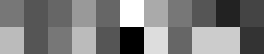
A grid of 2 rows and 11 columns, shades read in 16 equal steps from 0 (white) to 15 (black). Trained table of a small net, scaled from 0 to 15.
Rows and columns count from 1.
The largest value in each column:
8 10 9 6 10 15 5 9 10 13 12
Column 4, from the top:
6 4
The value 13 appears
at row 1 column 10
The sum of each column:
12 20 17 10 19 15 7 17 13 16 23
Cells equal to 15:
1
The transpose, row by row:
8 4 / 10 10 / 9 8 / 6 4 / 9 10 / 0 15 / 5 2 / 8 9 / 10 3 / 13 3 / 11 12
